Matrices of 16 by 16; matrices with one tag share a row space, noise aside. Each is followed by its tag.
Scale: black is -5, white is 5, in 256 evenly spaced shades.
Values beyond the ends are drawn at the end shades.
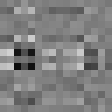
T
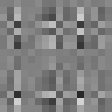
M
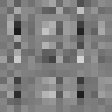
M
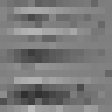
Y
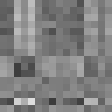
T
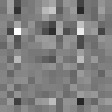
M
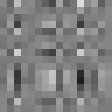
M
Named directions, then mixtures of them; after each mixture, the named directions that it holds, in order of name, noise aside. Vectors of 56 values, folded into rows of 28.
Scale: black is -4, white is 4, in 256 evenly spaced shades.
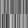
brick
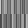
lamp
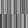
lamp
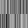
brick, lamp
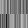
brick, lamp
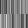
brick, lamp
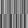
brick, lamp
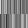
brick, lamp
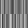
brick, lamp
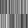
brick, lamp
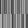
lamp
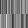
brick, lamp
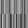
brick, lamp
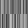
brick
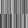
lamp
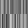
brick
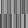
lamp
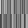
lamp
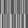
brick, lamp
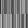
lamp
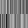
brick, lamp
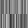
brick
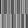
lamp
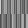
lamp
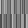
lamp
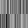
brick, lamp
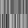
brick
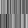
brick, lamp
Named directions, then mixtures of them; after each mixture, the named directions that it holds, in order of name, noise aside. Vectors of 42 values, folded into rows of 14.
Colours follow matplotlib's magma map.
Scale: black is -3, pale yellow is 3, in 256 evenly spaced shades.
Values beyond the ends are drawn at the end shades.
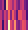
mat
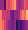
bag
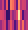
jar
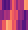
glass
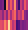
bag, glass, mat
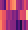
bag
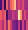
bag, jar, mat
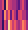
mat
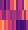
bag, glass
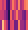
glass, jar, mat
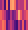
bag, jar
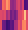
glass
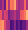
bag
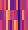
jar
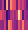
jar, mat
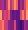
bag, jar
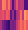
glass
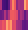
glass
